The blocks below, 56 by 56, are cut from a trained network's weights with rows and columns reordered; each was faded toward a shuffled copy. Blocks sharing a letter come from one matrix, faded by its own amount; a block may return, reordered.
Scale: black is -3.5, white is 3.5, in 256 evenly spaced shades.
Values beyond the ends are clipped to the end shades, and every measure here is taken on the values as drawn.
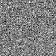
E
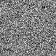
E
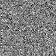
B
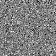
B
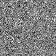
B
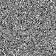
B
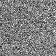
E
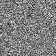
E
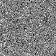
B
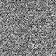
E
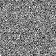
E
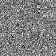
B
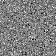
B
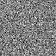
E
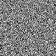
E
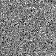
B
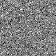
B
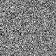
E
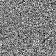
E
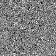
B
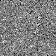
B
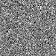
B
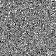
B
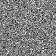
E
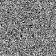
E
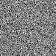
E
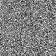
E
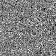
B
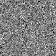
B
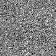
B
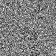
E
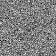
E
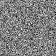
E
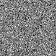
B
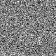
E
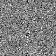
B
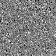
B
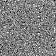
B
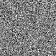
E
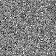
B
